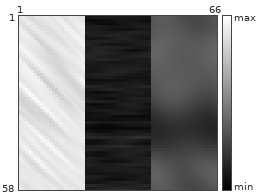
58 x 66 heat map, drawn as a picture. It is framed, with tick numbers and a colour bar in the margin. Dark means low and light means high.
The table splits into one row of 3 panels. Panel 1,1: very high, slanting down to the right, faint in contrast. Panel 1,2: very low, streaked across, faint in contrast. Panel 1,3: low, smooth.
